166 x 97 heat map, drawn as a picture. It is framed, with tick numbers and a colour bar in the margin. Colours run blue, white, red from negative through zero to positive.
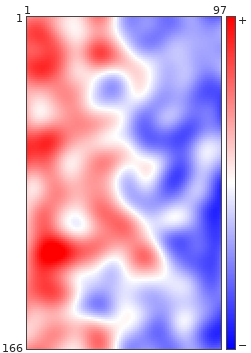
The texture varies smoothly and slowly. Values rise toward the left. The top right is the calmest part. No regular stripes run through it. There are no lone odd cells.
